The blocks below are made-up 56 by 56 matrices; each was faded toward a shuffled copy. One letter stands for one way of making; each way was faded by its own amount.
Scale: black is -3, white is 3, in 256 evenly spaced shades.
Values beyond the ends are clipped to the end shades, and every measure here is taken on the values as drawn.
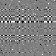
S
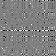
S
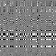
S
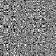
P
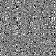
P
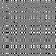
S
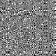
P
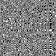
P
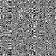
P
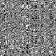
P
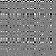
S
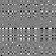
S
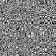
P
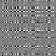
S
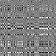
S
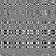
S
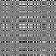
S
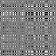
S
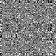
P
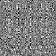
P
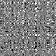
P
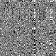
P
